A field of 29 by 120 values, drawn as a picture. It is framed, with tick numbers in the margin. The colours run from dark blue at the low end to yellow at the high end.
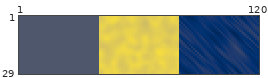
The table splits into one row of 3 panels. Panel 1,1: low, flat. Panel 1,2: very high, blotchy, faint in contrast. Panel 1,3: very low, slanting down to the right, faint in contrast.
